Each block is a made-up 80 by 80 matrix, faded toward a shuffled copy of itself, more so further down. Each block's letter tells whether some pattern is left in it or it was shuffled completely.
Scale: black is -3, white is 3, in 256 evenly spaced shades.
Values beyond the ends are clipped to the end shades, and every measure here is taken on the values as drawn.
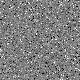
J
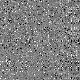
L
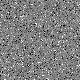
J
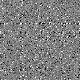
L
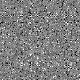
L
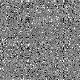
L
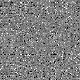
L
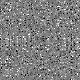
L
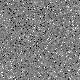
J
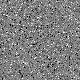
J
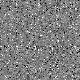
L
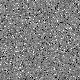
J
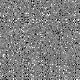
L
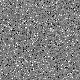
J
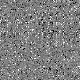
L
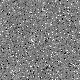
J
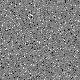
J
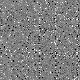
L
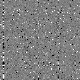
L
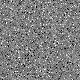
J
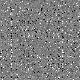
L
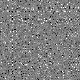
L
